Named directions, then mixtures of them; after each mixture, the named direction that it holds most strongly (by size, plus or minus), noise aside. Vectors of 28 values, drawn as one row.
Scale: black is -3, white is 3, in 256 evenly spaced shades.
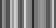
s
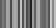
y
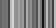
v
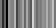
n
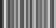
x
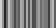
x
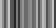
v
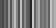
y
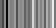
n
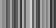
y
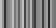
x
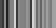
n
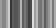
s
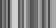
s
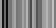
n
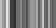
v
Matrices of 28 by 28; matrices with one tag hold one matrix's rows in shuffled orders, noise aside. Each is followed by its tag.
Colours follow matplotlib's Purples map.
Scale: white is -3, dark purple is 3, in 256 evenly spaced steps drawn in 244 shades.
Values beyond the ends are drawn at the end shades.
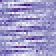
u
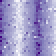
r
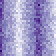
r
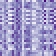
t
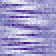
u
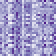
t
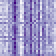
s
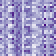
t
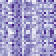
t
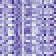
t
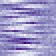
u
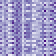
t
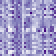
t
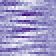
u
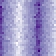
r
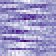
u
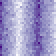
r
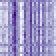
s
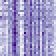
s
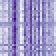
s
